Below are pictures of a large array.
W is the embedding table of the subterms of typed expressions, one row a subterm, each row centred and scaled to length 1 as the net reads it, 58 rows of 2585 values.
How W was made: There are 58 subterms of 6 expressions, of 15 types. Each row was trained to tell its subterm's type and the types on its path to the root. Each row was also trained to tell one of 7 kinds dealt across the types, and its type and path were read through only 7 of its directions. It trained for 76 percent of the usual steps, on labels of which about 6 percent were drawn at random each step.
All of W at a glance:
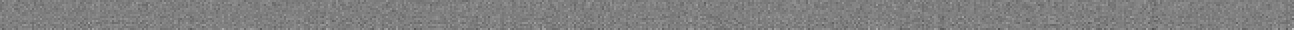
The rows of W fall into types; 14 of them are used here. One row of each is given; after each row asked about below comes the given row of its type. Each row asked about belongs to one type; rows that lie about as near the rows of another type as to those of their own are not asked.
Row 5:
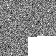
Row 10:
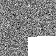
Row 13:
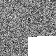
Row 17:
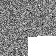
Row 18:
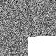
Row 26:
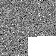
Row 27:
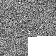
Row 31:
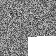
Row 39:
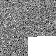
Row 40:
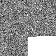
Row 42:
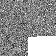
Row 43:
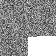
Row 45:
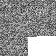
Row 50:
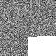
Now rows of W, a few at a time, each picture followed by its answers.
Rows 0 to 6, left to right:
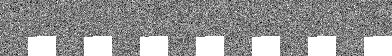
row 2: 40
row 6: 13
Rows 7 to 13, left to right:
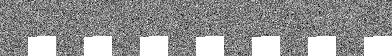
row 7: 10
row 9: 50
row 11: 45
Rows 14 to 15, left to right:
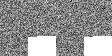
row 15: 50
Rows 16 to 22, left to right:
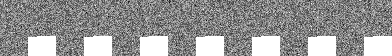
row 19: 40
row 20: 17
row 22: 50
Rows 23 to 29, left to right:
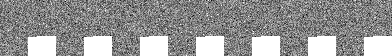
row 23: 45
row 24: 27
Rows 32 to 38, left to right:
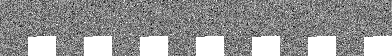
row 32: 40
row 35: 43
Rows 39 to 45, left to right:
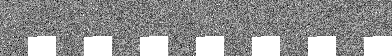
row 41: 10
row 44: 31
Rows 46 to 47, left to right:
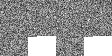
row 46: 45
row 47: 27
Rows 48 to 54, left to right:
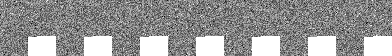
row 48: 39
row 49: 39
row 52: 45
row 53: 31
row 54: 50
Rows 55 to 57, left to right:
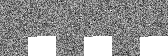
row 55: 10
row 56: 40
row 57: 43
